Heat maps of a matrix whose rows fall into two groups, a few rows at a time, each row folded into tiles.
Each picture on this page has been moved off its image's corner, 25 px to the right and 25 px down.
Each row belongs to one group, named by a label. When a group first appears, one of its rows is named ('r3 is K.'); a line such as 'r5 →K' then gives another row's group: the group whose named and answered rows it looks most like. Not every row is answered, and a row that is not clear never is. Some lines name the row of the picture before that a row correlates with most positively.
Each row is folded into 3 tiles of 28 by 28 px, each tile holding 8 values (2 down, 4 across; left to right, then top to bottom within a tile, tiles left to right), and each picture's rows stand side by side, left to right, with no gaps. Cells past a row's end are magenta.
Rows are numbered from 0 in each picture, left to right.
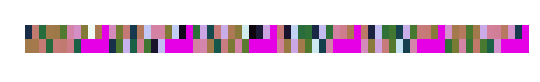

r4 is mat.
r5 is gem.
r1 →gem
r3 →mat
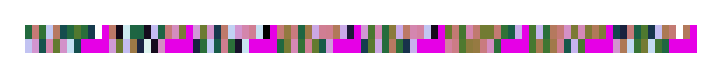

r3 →gem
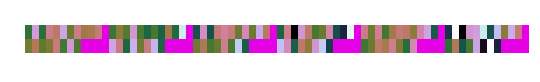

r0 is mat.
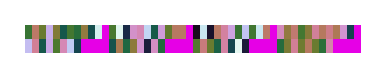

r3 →gem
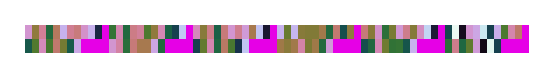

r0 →gem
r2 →gem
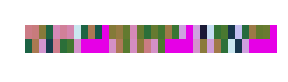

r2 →mat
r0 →gem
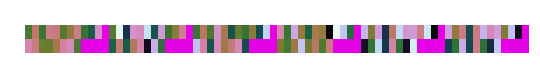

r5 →gem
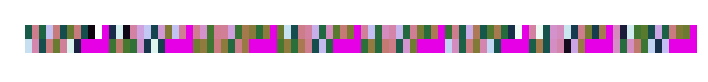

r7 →mat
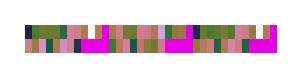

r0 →mat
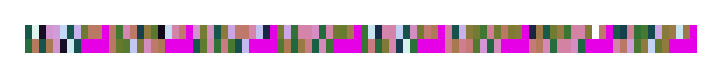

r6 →mat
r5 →mat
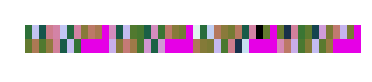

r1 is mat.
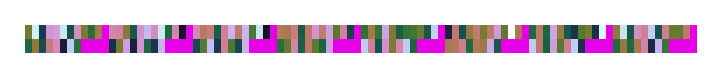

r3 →gem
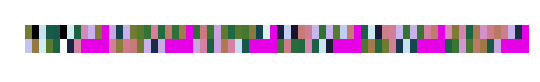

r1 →mat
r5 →gem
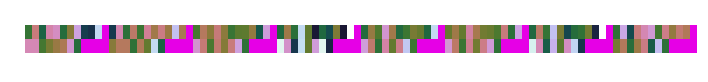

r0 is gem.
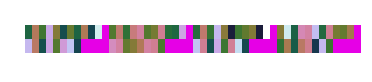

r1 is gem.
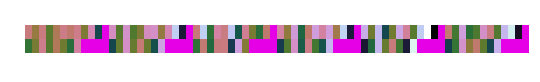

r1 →gem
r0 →gem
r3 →gem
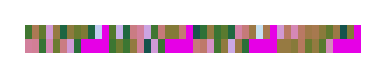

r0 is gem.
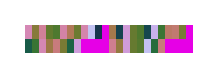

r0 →gem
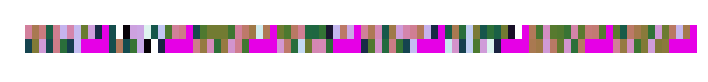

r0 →gem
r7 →mat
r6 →mat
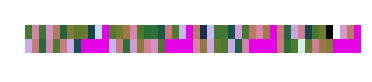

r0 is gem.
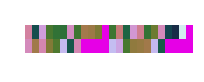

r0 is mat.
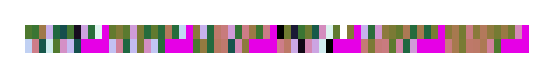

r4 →mat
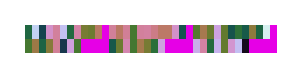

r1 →gem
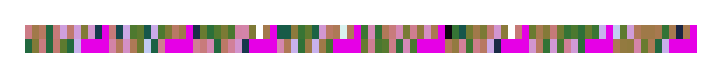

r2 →mat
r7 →mat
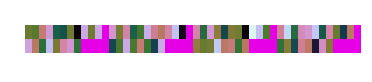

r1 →gem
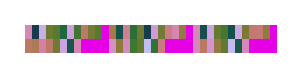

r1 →mat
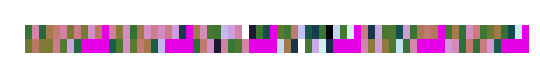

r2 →gem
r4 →mat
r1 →gem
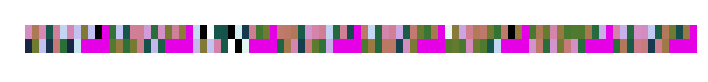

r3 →gem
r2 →mat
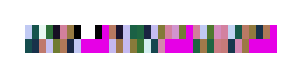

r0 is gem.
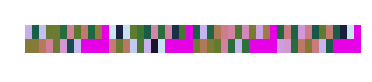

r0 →mat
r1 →mat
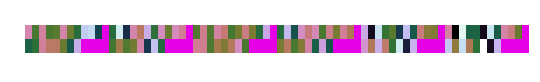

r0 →gem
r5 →mat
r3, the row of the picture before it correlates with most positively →2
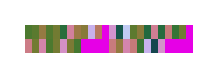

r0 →mat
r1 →mat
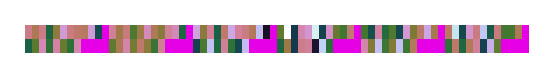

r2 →gem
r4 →mat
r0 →gem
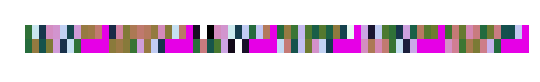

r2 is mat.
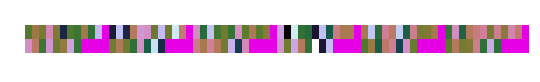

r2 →mat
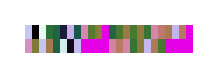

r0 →mat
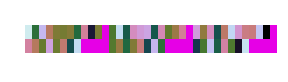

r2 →gem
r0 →mat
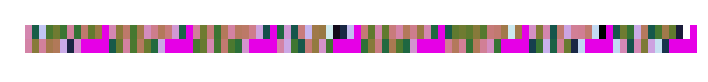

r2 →gem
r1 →gem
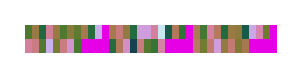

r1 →gem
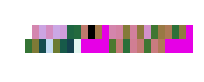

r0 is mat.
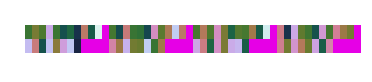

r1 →mat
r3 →mat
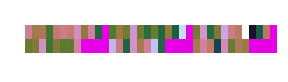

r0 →gem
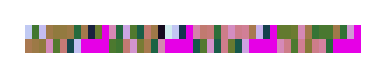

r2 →gem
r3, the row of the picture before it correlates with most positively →1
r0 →mat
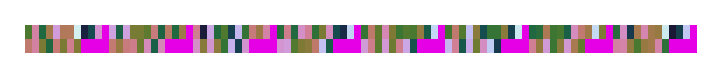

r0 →gem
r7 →gem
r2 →mat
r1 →mat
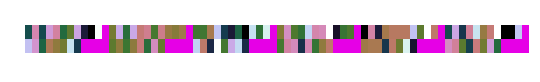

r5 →gem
